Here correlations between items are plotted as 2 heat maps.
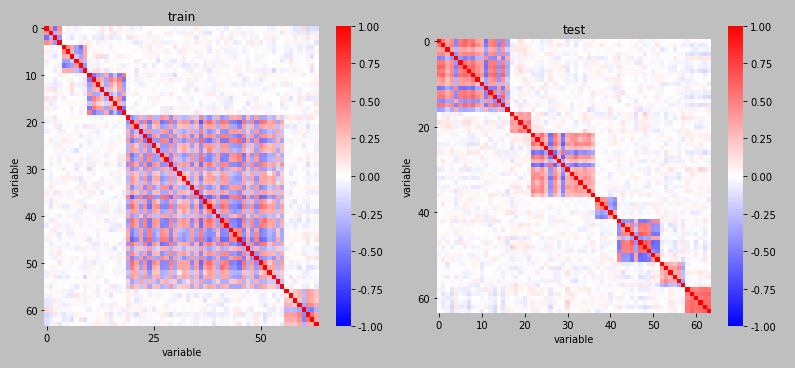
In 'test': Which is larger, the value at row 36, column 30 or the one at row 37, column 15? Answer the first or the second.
the first
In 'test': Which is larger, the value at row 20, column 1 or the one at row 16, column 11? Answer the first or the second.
the second
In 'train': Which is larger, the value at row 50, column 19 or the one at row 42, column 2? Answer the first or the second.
the second
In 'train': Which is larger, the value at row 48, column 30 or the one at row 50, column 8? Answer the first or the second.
the second
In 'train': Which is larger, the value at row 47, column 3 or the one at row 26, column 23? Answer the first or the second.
the second
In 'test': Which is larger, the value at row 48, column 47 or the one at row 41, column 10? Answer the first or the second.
the first
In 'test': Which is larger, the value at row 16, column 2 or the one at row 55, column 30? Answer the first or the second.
the second
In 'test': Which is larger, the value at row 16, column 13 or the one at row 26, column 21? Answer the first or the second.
the second
